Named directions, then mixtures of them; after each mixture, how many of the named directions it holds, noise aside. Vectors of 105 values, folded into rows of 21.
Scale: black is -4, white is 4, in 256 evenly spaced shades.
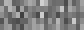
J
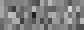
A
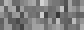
one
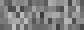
two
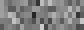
one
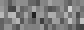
one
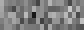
one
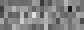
two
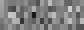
one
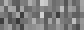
one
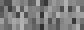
one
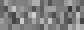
one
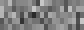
two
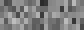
one
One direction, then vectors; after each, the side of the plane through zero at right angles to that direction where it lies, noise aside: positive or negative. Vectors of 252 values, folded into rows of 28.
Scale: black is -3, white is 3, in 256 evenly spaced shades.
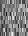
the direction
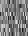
negative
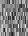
negative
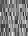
positive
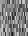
negative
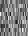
positive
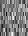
positive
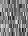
negative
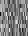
negative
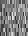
positive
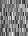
positive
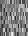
positive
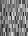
positive
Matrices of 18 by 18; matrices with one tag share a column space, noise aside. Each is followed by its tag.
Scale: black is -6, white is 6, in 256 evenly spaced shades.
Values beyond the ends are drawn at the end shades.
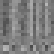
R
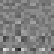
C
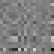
C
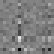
C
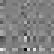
C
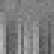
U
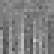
U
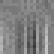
U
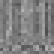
R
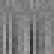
U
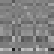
C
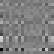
C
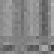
R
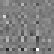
C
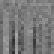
U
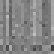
R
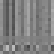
R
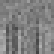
U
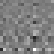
C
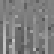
U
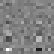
C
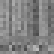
R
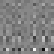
C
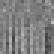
U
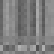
R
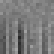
U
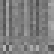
R
